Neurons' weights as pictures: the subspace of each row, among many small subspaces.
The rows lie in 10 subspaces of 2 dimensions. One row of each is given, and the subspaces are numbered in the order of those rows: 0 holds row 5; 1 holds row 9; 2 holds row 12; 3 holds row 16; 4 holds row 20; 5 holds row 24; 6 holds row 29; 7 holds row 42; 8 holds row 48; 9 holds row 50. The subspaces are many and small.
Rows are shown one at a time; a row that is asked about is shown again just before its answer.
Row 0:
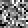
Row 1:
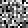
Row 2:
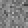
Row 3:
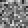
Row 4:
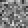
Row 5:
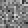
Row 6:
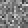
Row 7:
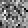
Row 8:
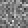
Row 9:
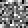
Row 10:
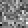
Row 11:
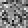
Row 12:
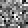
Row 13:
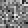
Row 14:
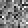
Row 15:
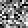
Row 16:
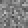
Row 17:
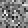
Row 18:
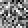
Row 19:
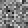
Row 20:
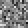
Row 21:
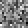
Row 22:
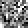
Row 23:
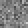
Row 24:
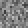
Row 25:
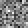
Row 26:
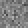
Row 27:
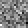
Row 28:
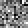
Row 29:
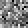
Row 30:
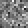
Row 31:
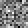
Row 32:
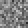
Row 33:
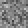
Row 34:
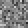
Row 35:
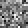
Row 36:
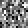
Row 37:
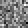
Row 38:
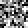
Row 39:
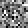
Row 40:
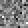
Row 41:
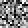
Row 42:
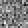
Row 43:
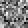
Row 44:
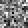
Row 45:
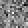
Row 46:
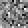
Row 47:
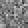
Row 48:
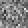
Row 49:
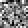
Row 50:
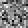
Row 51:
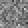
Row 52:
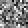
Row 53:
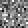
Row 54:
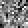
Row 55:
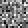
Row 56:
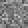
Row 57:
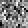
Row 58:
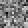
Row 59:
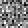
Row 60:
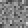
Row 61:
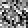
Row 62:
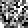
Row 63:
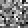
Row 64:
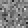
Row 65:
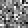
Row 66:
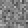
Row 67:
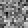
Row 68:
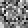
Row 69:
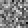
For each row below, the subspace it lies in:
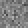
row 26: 8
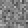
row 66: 4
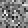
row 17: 8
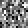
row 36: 5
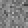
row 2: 5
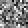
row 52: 0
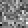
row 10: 1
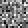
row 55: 7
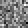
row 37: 7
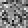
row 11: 9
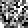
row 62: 5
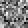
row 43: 3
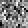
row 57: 8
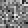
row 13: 0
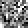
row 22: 5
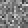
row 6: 6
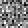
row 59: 7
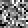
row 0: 4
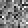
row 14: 6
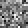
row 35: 2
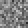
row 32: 2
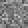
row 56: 9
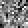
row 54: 5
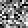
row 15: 9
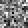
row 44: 3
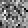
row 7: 8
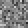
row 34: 4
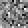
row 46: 6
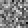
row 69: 2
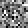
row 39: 8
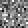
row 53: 7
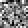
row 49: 1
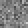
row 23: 0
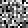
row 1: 7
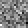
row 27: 9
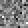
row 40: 2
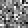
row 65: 0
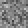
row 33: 9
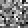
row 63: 2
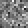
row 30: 6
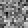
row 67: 3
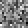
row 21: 1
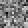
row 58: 3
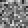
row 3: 1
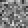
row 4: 1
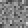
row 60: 1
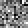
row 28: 0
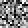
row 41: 6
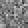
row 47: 8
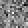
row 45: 5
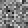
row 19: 4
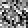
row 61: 9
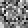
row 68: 3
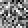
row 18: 2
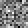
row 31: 4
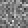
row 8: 6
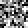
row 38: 3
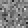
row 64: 7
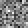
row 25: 4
